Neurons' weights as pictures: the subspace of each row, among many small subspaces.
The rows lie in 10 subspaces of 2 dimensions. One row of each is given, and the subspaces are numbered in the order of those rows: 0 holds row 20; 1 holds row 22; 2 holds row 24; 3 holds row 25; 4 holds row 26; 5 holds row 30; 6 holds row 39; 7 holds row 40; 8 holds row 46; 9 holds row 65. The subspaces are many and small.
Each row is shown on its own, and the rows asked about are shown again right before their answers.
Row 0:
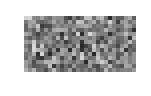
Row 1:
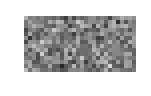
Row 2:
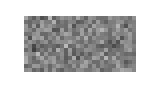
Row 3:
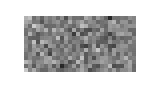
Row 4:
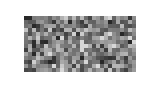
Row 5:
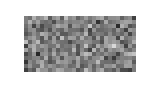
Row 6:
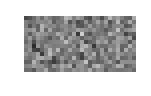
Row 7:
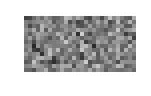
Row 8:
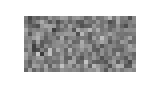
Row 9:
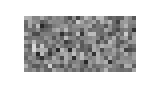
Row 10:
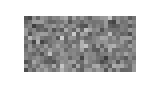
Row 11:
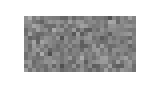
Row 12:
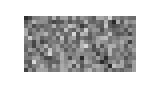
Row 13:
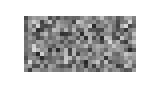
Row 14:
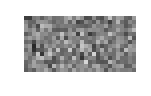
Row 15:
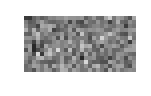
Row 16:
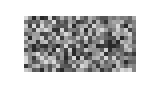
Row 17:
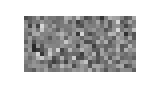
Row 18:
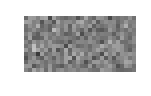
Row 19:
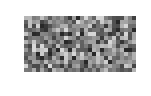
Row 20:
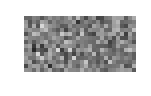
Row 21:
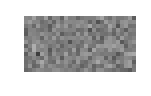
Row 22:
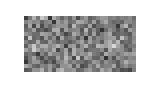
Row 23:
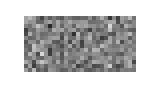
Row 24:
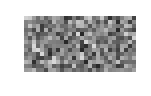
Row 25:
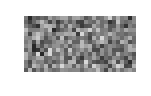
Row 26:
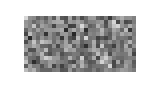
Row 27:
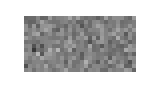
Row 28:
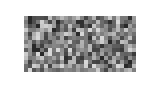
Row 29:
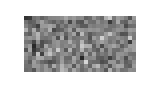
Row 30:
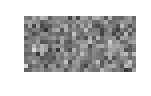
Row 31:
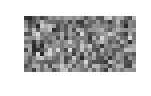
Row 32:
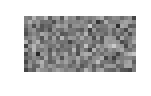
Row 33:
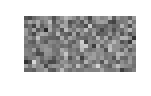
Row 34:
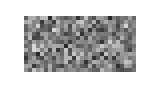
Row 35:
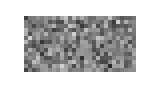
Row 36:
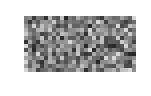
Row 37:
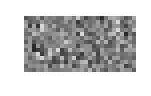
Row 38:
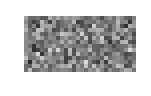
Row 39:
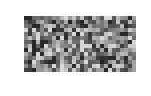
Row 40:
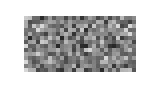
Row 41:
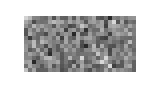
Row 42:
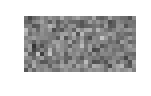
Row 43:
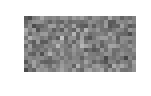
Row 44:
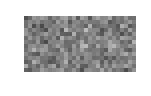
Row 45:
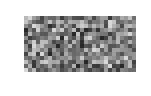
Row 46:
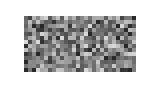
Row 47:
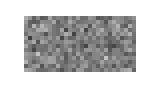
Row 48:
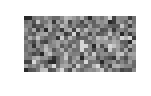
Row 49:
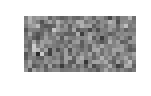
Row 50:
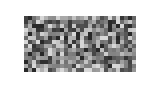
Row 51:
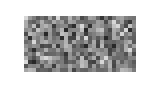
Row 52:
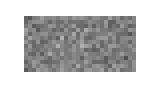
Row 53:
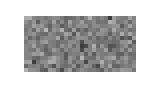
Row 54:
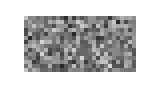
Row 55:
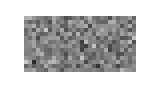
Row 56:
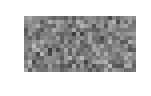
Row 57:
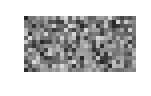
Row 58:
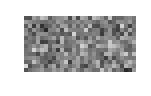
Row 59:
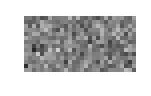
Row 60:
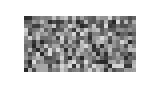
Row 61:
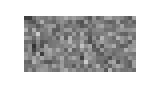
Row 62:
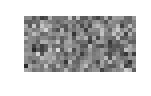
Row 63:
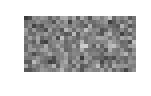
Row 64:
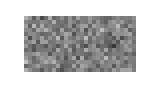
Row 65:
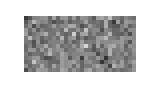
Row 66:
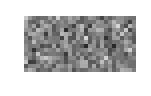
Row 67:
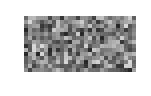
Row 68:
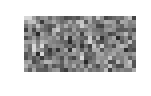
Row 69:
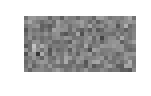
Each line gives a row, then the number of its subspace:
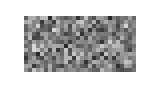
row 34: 1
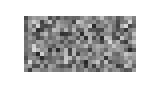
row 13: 9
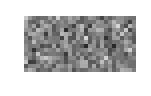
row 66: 4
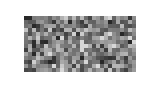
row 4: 6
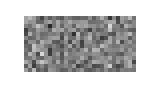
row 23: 8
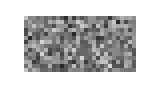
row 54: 4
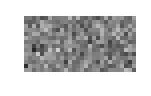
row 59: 5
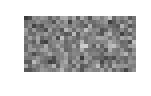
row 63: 6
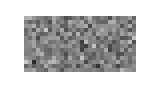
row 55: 2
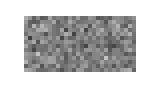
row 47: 3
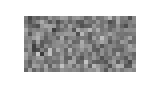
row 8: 3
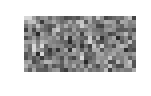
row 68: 5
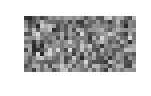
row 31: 6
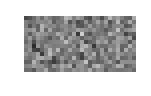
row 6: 2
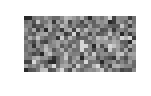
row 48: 0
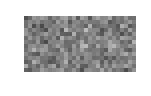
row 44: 6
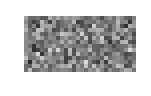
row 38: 9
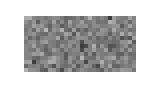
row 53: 0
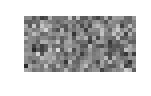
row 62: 5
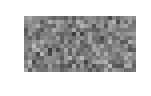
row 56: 9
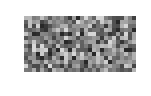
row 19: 0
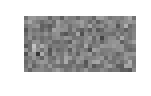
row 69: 7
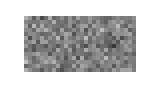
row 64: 1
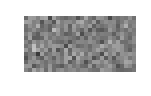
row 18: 1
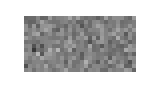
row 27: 5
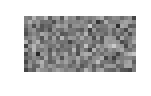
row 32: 8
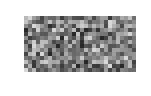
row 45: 7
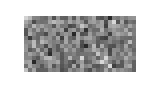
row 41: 9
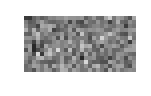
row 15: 6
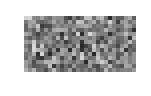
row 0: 0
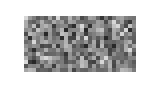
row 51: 4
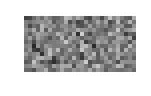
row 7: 2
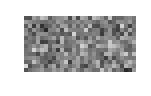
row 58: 5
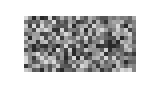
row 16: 1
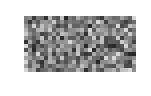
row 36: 8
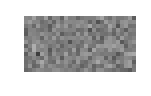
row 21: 8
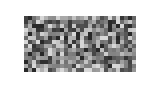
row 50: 8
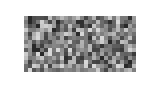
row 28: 3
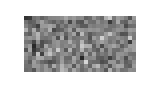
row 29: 6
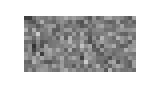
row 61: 5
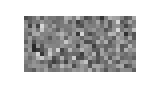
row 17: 2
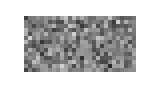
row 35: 4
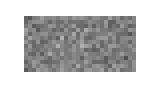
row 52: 7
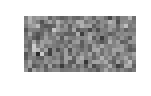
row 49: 3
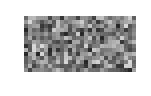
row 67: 7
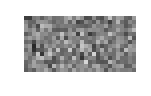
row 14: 0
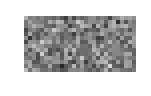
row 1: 4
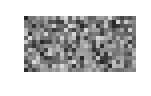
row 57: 4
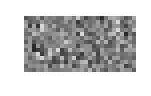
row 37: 2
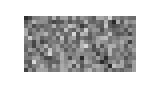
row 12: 9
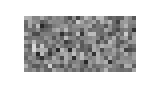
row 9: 0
